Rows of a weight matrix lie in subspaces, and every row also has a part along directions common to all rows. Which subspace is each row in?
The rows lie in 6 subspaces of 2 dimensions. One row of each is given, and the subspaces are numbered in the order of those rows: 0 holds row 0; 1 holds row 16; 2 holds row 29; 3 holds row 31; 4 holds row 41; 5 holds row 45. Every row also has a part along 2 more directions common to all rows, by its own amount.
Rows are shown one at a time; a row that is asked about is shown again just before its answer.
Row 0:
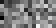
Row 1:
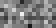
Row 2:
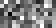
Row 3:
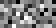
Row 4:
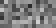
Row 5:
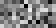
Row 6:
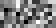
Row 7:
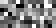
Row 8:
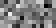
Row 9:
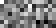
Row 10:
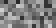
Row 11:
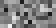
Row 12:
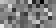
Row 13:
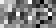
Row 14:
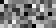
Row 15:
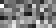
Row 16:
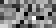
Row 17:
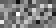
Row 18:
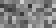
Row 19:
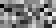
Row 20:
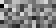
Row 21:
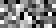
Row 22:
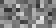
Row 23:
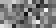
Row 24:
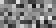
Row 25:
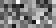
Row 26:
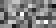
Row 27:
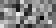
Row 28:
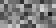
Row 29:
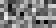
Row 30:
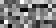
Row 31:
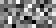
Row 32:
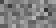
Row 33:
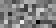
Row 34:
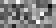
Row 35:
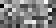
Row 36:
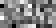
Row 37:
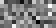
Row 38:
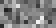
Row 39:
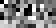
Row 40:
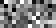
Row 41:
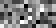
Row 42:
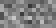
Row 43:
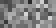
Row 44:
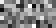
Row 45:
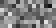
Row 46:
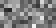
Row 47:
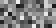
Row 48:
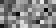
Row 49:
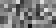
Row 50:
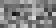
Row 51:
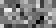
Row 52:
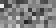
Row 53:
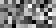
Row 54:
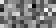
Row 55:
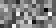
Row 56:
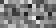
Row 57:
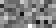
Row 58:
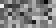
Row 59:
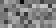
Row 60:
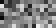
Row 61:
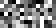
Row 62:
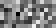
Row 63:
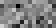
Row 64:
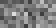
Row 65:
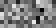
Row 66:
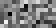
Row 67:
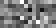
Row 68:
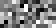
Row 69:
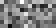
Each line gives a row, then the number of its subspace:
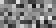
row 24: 5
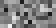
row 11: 4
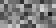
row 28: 4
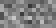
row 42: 5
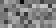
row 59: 4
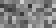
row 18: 2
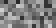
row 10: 5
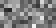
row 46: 1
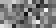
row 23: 0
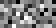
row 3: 3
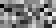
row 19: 2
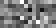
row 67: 4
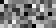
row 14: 4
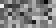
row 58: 3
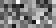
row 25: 3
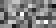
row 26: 2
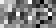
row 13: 0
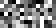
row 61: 5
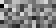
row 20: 3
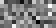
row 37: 2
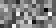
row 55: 4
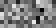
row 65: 3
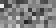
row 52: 3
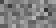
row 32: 0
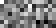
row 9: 4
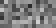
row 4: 3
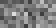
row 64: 0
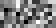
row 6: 1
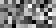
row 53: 3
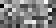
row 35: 3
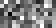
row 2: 5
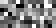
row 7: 5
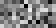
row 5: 4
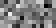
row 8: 5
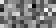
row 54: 0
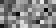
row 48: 0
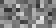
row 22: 1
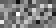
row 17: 1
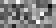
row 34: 3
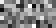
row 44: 5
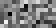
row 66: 4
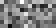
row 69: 4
